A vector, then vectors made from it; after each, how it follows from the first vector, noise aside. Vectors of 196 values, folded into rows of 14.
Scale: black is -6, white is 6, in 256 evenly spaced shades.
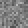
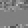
partly zeroed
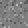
partly zeroed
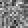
scaled up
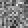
scaled up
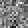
scaled up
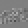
partly zeroed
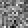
scaled up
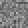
sign-scrambled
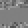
partly zeroed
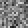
scaled up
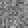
negated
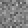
sign-scrambled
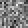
scaled up
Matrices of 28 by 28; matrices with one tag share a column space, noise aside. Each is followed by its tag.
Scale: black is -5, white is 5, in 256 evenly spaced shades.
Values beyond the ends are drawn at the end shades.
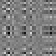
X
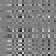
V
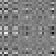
X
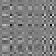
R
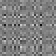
R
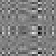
X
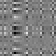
X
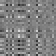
V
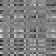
V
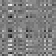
V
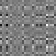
R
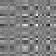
R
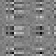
X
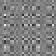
R
